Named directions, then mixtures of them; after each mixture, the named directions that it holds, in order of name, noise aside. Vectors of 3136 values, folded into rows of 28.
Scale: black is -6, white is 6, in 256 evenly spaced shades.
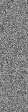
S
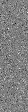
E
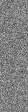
E, S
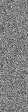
S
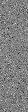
E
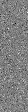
E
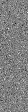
E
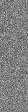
E, S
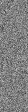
S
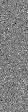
E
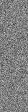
E, S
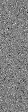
E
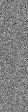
E, S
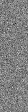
E, S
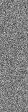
E, S
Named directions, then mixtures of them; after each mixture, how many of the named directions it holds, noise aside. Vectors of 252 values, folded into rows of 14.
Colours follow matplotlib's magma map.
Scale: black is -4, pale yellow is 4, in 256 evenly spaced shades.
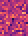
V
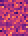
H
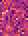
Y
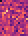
three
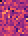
two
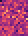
three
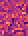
one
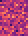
three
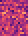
three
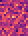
three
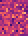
three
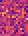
three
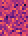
three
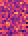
two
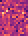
three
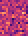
two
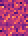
one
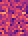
two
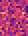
two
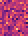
three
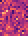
one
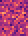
three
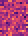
two
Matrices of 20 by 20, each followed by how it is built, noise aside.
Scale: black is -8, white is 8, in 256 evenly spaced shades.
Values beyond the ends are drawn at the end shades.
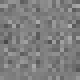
low rank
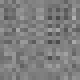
low rank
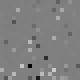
sparse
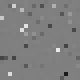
sparse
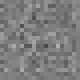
low rank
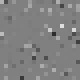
sparse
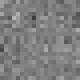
low rank
